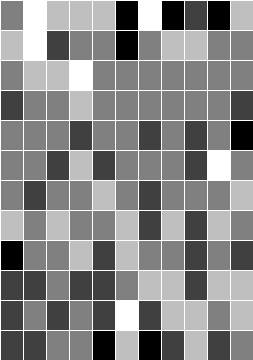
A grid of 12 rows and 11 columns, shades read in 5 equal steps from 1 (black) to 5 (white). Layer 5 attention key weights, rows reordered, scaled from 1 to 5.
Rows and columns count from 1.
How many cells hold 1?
8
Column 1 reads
3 4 3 2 3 3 3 4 1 2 2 2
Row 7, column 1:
3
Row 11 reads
2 3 2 3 2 5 2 4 4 3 4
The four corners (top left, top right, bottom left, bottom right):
3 4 2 3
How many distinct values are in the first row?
5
